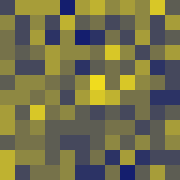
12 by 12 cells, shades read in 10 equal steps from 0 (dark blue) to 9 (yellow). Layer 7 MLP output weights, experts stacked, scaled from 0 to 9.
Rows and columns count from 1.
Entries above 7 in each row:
1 0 0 1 0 2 1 1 0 0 0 0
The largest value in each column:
7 6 8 6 7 6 9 8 8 6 8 6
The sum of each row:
60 46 36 56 39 57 52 45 46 42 43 40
